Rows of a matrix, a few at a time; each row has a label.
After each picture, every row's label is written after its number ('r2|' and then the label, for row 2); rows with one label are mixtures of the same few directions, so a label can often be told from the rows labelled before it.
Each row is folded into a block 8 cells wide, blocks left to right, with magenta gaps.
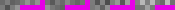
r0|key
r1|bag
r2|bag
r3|bag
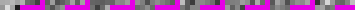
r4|key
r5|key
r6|key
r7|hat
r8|hat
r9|bag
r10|hat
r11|hat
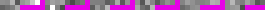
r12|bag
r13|key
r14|bag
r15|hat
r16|bag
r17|key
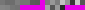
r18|bag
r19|bag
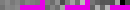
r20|bag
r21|bag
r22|bag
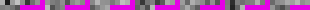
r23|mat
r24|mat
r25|bag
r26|key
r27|key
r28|key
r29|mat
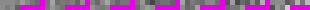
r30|key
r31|key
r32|hat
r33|mat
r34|hat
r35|key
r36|bag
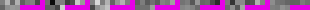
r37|bag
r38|key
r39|bag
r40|key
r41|bag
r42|key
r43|mat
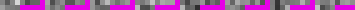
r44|hat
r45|mat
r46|mat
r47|mat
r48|bag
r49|key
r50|key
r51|mat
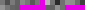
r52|bag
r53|hat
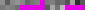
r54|mat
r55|bag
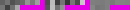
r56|key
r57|key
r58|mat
